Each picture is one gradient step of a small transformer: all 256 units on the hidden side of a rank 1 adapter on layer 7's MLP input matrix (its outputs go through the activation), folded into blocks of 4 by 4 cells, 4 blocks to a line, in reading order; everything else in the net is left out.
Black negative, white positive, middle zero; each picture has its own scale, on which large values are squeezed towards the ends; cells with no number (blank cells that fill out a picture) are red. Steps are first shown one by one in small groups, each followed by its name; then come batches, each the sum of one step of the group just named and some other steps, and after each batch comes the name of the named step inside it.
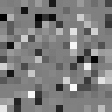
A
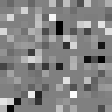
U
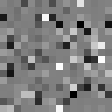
A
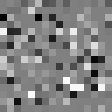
A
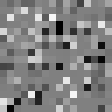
U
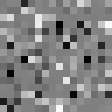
U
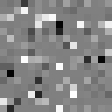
U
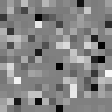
A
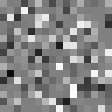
A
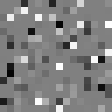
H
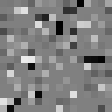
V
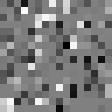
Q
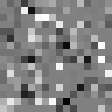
Q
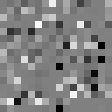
Q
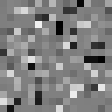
V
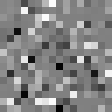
Q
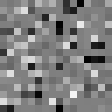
V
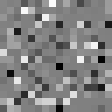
Q
